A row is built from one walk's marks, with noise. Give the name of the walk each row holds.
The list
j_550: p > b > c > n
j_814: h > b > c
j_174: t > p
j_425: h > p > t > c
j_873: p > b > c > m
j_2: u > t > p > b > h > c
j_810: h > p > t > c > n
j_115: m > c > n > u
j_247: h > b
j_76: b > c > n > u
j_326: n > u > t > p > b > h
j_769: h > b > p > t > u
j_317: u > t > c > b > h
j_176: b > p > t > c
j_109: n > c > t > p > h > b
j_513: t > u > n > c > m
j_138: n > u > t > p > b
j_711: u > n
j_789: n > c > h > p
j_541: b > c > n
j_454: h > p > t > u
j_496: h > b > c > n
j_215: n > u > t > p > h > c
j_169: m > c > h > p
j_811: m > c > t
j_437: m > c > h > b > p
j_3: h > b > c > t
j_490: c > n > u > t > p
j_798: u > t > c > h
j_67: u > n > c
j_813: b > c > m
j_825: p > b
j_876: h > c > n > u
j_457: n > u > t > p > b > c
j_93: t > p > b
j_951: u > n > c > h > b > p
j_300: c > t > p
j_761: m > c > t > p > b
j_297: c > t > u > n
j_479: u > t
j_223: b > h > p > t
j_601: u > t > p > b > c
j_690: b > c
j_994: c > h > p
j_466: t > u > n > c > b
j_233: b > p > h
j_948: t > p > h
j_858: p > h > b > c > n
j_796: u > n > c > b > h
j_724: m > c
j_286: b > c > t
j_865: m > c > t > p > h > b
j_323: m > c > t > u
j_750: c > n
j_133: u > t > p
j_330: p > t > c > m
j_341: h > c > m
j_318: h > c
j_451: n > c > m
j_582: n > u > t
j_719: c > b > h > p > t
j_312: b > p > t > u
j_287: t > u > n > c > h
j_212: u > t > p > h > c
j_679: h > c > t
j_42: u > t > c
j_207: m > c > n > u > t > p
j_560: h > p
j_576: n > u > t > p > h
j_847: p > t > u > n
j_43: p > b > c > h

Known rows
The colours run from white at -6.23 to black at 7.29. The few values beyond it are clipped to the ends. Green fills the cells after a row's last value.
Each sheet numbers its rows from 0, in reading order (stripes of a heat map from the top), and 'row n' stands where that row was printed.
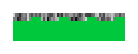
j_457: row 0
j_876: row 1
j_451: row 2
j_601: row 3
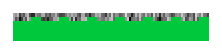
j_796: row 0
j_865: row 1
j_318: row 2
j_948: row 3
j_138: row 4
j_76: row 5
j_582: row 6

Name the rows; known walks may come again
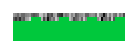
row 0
j_724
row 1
j_796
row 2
j_711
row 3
j_138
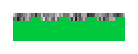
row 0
j_176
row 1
j_479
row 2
j_3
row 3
j_318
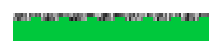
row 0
j_490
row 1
j_76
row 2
j_865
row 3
j_109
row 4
j_174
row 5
j_847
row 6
j_466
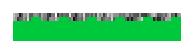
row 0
j_326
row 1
j_215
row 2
j_457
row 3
j_769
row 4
j_451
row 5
j_761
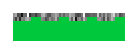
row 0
j_810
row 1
j_223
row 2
j_287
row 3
j_42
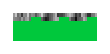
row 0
j_948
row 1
j_550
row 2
j_541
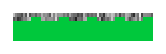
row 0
j_207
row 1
j_454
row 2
j_513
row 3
j_601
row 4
j_576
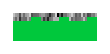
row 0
j_317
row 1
j_789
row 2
j_247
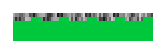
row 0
j_43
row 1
j_858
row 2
j_876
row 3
j_951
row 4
j_582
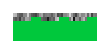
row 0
j_719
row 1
j_115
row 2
j_93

